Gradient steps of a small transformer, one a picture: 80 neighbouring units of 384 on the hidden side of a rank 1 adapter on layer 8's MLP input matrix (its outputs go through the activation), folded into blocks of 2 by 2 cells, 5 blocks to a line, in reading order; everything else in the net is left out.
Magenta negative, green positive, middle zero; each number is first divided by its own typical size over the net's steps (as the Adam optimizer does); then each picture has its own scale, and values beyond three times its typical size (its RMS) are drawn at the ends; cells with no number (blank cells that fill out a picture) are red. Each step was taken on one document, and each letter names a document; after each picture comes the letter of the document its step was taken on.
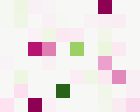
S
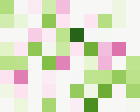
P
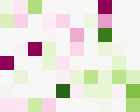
S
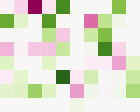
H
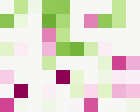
H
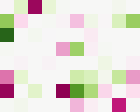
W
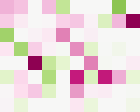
P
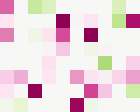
W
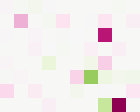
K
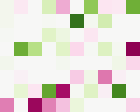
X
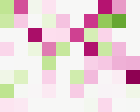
H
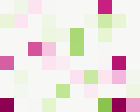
S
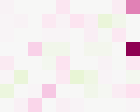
X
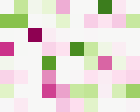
P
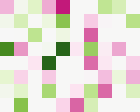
P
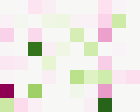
K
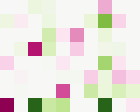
S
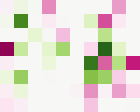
H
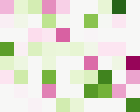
H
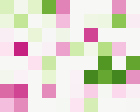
P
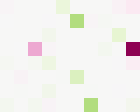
X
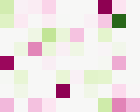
S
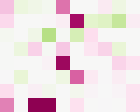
X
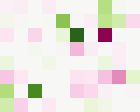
K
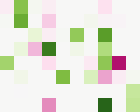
S
